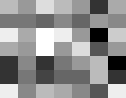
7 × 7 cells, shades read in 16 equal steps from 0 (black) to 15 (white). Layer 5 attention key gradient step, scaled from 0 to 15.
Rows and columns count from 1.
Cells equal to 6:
4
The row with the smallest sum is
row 6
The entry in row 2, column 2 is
7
